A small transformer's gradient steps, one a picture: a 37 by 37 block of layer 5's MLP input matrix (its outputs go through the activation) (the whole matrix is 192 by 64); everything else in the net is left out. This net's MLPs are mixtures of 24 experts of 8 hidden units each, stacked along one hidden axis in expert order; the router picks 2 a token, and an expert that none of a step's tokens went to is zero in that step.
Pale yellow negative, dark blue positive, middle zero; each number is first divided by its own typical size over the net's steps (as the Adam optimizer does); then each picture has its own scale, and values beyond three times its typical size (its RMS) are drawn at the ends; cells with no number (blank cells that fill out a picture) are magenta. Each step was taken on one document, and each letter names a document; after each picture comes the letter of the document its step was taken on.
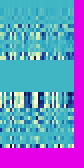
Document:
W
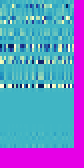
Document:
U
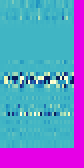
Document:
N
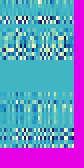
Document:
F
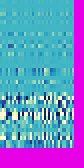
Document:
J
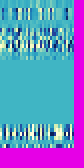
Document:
F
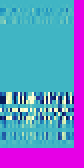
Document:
J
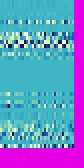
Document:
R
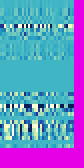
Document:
W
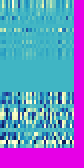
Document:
J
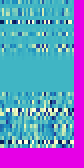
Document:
J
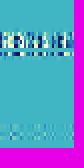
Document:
R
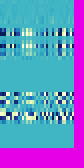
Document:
J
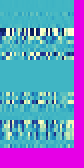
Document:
W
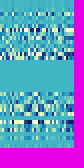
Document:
W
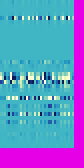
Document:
N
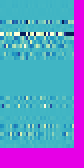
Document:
R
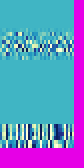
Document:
F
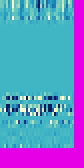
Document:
N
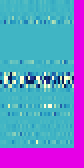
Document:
N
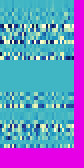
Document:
W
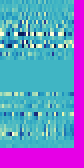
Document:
R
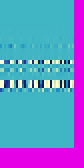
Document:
U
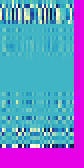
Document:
F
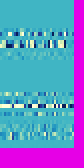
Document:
R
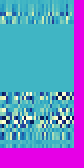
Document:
J
